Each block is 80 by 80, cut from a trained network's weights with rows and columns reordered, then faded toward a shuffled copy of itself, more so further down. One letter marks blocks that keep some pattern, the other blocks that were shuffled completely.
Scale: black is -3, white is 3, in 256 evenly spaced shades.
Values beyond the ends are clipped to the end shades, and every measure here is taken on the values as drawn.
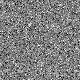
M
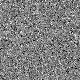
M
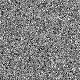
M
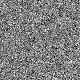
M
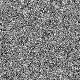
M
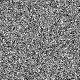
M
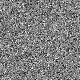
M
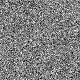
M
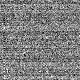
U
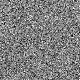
U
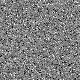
M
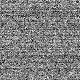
U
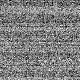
U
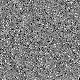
M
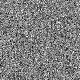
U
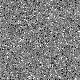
M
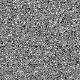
U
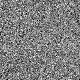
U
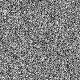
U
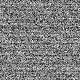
U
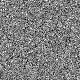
M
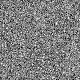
M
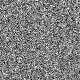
M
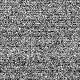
U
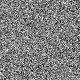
M
